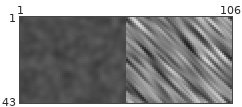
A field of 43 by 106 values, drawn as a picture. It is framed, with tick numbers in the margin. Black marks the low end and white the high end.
The table splits into one row of 2 panels. Panel 1,1: low, blotchy, faint in contrast. Panel 1,2: middling, slanting down to the right, strong in contrast.
